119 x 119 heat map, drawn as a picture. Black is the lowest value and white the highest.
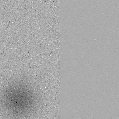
The values are skewed, with a long tail toward low values. One dip sinks in the bottom left. The ninth with the lowest average is the bottom left. The right part is calmer, past a seam about 50% of the way across. No single row or column stands out from its neighbours.
